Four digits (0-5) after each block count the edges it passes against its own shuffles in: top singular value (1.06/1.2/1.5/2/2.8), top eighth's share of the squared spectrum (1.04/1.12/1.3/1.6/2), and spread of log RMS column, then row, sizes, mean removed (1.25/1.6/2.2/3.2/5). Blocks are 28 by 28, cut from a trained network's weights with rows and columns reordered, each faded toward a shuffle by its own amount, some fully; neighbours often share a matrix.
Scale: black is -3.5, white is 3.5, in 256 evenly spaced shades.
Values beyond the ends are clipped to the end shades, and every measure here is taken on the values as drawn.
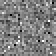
0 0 0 0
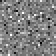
0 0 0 0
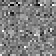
3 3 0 2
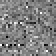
3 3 0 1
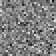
0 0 0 0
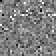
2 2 0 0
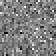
0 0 1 0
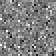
0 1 0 0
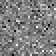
0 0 0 0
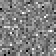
0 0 0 0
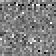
2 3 0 1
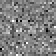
2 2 0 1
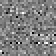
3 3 0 1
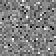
1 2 0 0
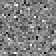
1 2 0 0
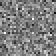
2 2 0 0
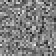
0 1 0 0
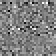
3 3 0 2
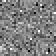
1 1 0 0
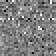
2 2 0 1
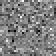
1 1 0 1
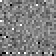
2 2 0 1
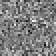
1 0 0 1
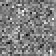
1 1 0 0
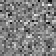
2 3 0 1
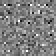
2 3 0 2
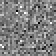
2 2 1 0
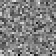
2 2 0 0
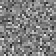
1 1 0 0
